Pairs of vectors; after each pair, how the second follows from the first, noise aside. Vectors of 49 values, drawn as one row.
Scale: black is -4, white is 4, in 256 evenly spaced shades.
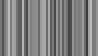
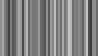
negated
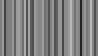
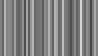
negated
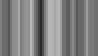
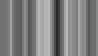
reversed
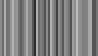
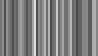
negated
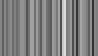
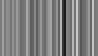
negated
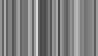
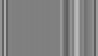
partly zeroed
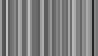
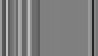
partly zeroed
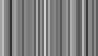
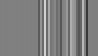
partly zeroed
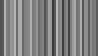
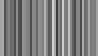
negated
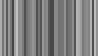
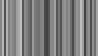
reversed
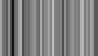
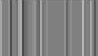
partly zeroed
